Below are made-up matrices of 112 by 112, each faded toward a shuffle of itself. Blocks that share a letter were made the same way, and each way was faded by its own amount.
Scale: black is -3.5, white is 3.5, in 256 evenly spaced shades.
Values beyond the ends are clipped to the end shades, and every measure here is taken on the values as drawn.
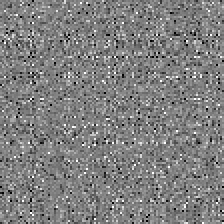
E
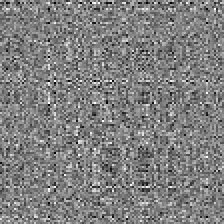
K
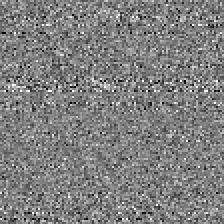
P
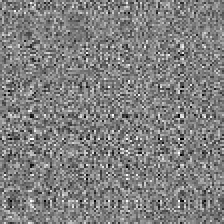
K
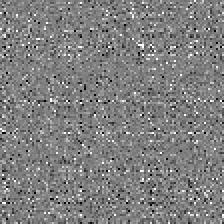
E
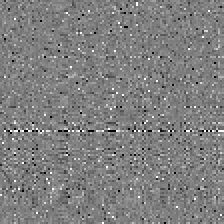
E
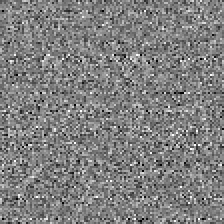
P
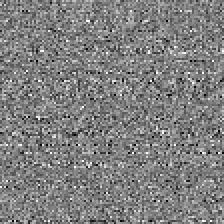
P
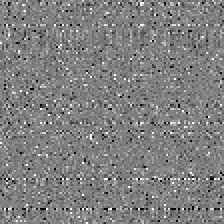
E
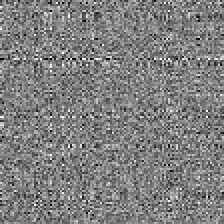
K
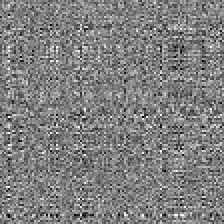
K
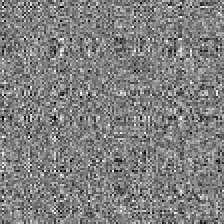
K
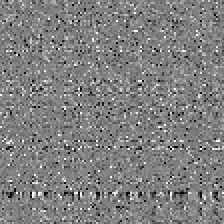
E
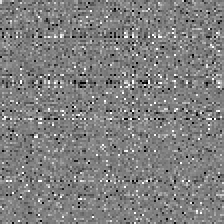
E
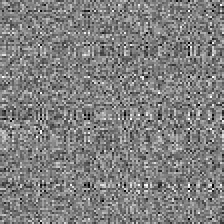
K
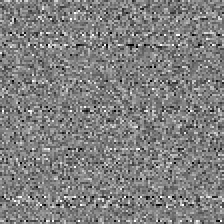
P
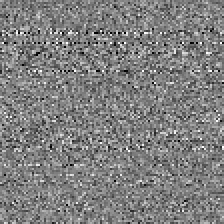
P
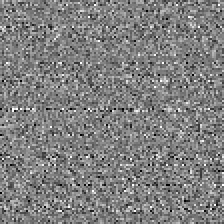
P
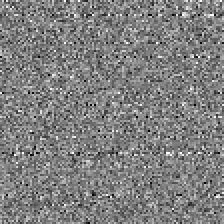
P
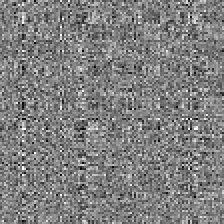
K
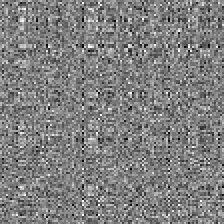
K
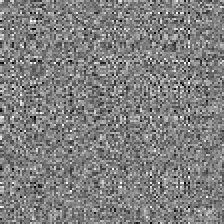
K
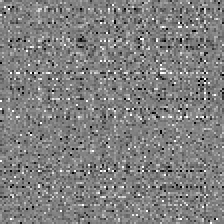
E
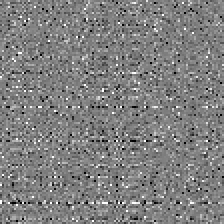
E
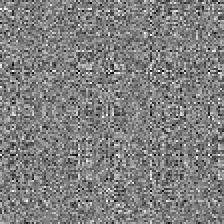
K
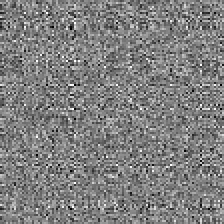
K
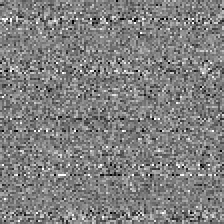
P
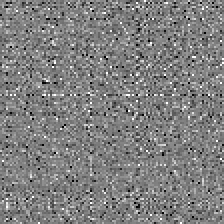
E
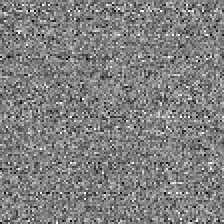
P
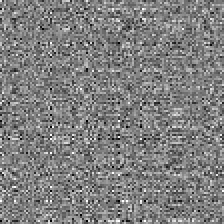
K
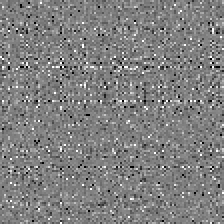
E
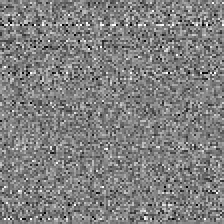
P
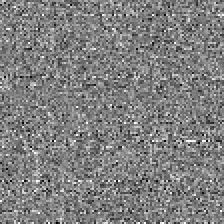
P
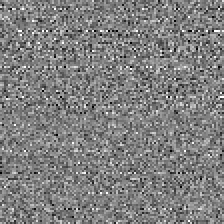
P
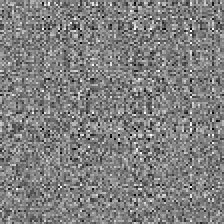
K
